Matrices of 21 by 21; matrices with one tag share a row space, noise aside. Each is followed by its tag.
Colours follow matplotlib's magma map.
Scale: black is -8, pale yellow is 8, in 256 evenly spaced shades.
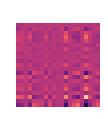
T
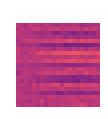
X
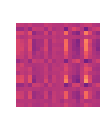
T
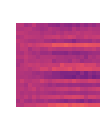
X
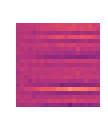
X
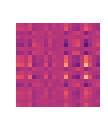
T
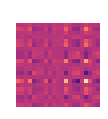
T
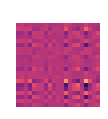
T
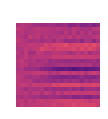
X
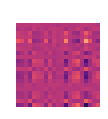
T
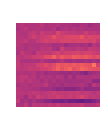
X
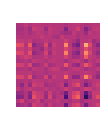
T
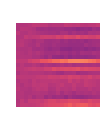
X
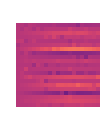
X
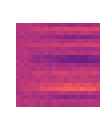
X
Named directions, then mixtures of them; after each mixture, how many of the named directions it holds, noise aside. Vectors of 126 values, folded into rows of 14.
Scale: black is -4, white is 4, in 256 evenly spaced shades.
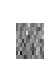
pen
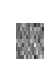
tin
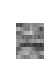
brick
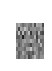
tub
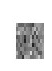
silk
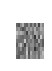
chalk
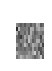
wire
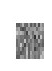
one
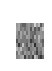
one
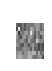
three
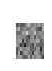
two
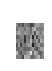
one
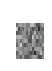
two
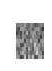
two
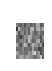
one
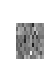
one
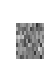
two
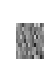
three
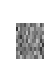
two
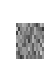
two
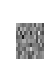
one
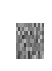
three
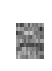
two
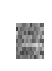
three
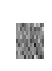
one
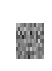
one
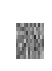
one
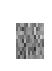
two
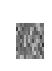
one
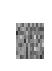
two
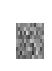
three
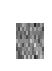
one
